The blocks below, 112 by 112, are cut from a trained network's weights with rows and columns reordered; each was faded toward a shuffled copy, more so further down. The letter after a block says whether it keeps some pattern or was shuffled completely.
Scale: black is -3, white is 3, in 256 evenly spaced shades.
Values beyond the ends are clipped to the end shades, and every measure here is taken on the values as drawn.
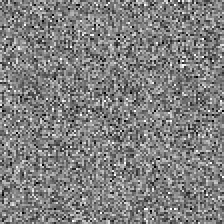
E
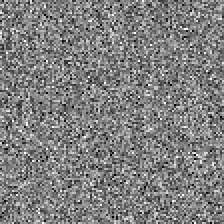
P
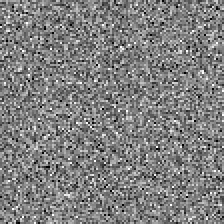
P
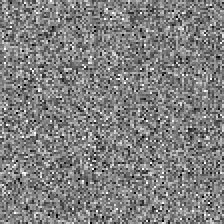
E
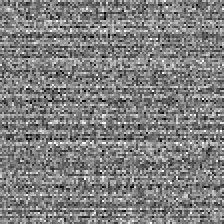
E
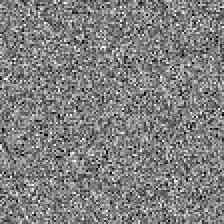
P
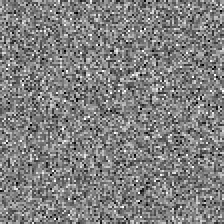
P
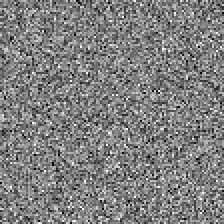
P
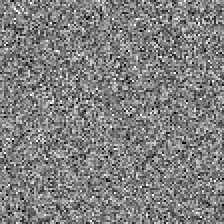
P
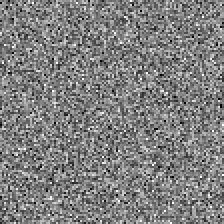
P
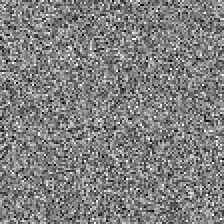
P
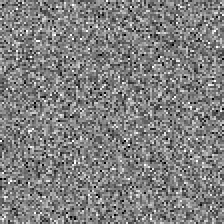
P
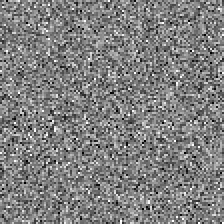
P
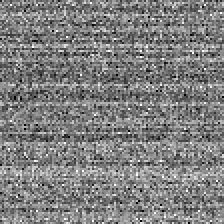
E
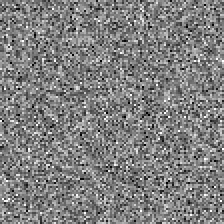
E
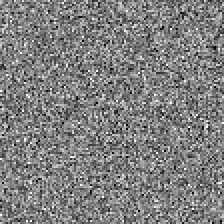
P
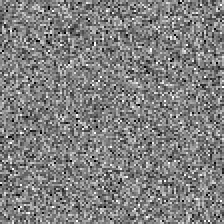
P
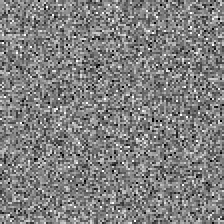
P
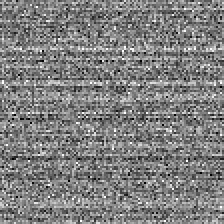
E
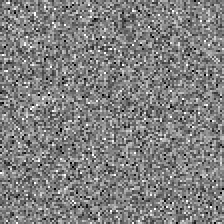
P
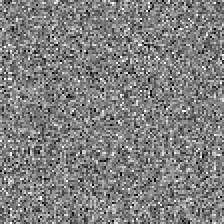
E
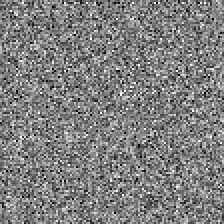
E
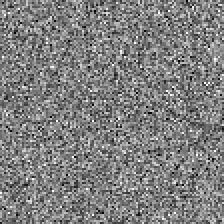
P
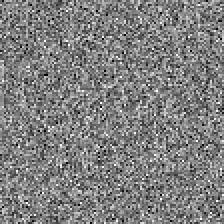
P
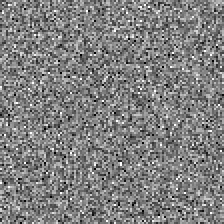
P
